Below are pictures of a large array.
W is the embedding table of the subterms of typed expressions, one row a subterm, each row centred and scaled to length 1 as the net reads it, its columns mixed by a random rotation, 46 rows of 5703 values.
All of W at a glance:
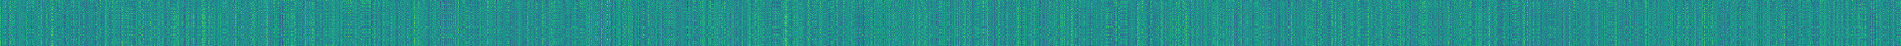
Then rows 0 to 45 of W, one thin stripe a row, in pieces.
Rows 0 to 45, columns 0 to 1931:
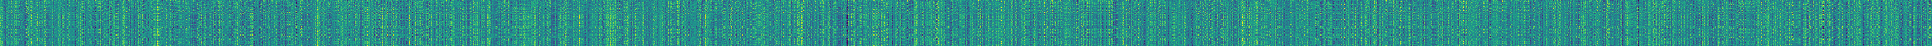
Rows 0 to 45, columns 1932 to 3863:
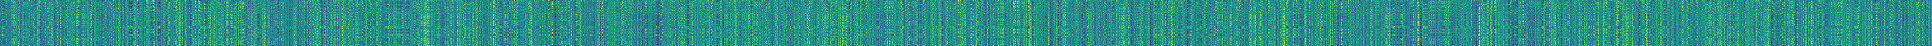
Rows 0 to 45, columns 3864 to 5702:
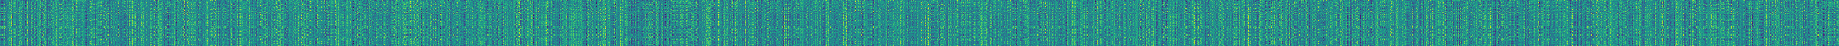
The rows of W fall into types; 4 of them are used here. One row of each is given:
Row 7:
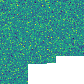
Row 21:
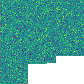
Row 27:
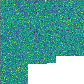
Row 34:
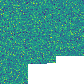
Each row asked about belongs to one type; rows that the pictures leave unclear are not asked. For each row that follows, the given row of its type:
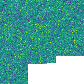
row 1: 7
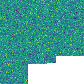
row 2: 21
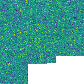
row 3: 7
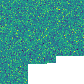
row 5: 21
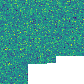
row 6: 7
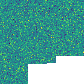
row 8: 27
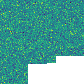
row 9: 34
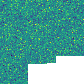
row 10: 7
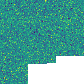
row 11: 27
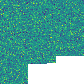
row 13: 34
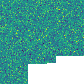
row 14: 21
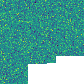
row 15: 27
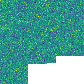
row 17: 21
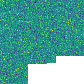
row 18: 27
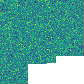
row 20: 7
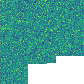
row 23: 21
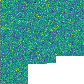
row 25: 21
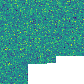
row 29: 7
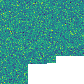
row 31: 34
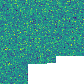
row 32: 7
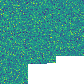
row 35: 34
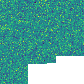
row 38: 21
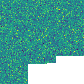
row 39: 21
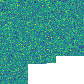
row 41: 7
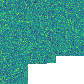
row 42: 27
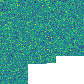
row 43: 7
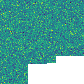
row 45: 34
